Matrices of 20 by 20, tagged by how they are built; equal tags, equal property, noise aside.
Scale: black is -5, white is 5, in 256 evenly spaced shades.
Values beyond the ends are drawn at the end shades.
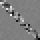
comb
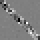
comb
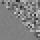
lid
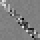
comb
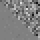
lid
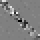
comb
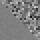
lid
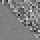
lid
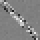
comb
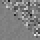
lid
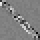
comb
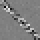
comb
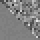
lid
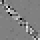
comb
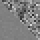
lid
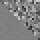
lid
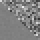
lid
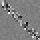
comb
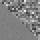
lid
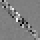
comb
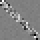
comb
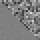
lid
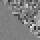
lid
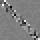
comb
